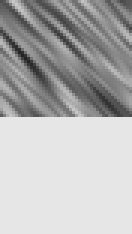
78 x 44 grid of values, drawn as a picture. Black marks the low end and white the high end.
The table splits into 2 rows of 1 panel. Panel 1,1: middling, slanting down to the right, strong in contrast. Panel 2,1: very high, flat.
